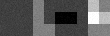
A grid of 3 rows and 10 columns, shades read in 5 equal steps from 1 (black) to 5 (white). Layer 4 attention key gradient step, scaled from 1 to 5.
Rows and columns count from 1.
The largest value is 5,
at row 2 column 9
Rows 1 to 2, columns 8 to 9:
2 4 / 2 5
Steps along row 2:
same same up down down same up up down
